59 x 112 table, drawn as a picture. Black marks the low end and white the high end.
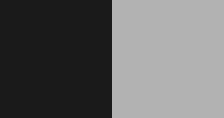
It is made of 1 by 2 panels. Panel 1,1: very low, flat. Panel 1,2: high, flat.
